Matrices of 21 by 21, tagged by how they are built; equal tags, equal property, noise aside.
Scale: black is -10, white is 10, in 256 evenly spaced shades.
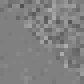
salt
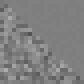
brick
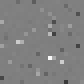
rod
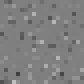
rod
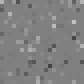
rod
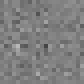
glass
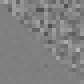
salt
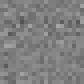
glass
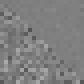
brick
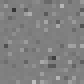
rod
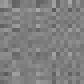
glass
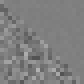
brick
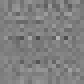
glass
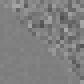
salt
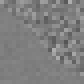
salt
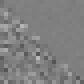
brick
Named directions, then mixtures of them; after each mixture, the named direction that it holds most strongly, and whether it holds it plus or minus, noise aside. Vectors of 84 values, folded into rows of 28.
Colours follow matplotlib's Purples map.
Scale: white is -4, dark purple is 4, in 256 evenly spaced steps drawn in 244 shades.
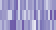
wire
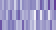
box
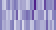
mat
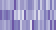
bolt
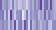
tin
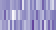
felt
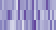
wire, minus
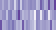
box, plus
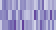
wire, plus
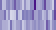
mat, plus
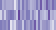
wire, minus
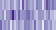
felt, minus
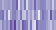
wire, plus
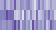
bolt, plus
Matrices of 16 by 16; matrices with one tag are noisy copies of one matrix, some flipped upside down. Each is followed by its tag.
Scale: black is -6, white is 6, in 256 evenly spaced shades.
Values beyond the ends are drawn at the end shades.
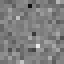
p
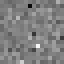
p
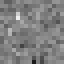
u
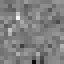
u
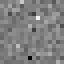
p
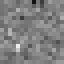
u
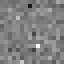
p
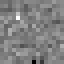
u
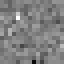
u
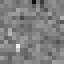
u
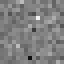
p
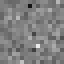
p
